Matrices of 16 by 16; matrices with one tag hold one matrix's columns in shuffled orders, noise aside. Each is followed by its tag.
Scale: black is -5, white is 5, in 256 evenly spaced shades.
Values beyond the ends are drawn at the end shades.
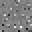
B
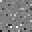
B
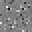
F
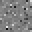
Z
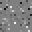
F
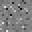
F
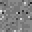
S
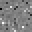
F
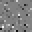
B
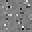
Z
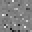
B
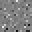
B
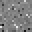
B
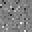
F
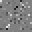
Z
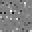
S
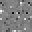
S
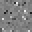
S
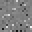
B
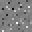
F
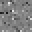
S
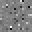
Z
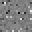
S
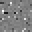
S
